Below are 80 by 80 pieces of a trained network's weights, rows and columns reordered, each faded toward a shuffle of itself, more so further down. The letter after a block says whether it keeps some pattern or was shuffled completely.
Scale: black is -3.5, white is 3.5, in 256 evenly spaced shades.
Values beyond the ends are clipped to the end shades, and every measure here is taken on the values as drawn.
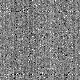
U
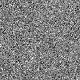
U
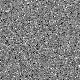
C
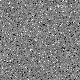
C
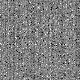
U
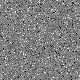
C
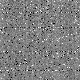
U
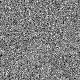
C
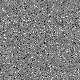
C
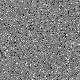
C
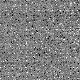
U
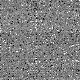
U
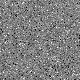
C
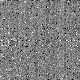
U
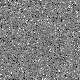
C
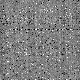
U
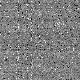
U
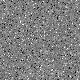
C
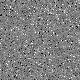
C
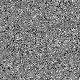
U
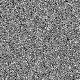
U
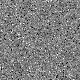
C
